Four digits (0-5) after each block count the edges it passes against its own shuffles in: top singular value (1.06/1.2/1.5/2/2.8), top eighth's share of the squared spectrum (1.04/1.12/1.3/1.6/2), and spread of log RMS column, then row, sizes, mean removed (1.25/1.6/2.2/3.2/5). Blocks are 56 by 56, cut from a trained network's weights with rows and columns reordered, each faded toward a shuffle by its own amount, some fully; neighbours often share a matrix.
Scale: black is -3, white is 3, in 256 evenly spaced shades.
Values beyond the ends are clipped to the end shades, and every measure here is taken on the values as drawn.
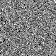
0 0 0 0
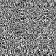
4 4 1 2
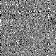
3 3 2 1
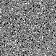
0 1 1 0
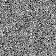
1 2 0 0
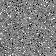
0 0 0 0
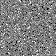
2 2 0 0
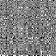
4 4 2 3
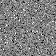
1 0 0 0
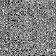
2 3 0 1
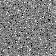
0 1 0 0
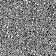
0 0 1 0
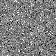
0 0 0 0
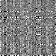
3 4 2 3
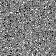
0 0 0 0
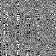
3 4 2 1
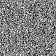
1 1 0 0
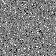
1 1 0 0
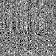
3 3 1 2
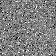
1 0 0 0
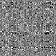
3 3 2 2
